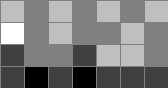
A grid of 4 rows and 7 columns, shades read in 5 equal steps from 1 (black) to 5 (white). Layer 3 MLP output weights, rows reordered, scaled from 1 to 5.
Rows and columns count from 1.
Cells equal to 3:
10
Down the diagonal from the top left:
4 3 3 1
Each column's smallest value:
2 1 2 1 2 2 2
